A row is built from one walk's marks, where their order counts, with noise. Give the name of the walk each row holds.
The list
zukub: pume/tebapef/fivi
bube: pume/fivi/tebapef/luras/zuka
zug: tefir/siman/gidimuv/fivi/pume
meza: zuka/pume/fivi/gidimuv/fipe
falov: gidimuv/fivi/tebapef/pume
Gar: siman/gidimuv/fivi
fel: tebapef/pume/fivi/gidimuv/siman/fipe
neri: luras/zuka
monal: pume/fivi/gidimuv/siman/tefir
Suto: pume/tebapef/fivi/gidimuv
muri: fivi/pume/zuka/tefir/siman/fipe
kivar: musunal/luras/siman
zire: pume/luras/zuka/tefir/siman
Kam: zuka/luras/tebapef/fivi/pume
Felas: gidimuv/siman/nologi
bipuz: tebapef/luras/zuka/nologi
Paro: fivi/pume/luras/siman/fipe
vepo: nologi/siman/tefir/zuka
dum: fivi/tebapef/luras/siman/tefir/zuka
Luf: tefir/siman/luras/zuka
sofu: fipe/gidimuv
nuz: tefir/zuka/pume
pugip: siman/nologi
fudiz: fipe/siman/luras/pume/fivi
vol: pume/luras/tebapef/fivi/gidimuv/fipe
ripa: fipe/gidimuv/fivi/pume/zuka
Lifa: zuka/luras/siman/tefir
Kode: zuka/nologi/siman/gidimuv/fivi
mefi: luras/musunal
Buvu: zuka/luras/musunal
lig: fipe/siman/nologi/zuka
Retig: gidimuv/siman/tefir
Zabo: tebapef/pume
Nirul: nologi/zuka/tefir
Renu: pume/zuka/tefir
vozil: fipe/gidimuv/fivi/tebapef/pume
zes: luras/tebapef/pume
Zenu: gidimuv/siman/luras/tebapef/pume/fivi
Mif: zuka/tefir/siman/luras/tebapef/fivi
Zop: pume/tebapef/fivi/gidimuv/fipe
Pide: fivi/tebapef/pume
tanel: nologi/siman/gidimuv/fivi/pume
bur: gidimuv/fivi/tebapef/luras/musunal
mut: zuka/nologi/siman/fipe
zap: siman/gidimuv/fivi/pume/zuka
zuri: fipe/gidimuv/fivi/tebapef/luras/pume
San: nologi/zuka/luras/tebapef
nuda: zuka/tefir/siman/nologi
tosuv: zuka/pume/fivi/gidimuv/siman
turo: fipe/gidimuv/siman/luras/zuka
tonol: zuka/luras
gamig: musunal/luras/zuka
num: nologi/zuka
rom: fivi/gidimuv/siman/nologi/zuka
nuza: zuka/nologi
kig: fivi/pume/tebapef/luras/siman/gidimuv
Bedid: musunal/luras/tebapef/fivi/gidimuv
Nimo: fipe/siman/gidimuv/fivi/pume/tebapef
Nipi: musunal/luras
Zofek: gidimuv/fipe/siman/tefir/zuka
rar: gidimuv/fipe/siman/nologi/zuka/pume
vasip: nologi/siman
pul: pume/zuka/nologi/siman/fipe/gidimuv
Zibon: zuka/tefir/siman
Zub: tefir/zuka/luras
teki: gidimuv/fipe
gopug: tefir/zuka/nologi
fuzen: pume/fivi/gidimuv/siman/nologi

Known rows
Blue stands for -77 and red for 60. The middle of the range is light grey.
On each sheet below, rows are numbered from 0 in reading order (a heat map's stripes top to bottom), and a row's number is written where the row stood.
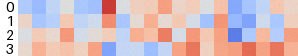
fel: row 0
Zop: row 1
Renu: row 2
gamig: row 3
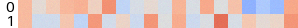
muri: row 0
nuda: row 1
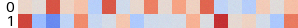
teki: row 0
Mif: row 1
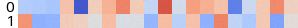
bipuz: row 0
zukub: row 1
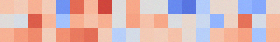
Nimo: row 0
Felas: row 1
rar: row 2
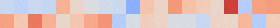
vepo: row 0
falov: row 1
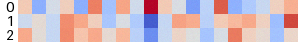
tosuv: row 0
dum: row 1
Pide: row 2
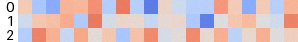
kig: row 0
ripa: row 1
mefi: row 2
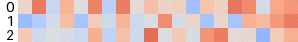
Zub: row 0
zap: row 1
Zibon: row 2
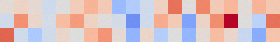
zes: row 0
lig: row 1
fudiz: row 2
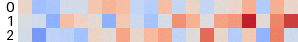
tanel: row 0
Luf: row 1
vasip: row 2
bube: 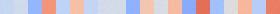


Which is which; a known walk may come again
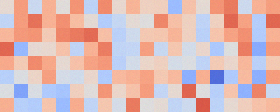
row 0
Zub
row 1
Zofek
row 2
rar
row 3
Zenu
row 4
falov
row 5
monal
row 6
vasip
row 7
nuza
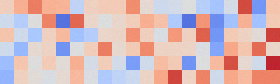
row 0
bur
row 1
fuzen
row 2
Lifa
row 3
pugip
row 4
turo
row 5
neri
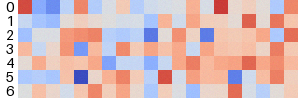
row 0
Mif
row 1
num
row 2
rom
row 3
gopug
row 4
gamig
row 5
bipuz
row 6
sofu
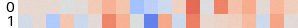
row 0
zes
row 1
Zabo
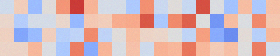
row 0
pul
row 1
Nirul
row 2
vol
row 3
kivar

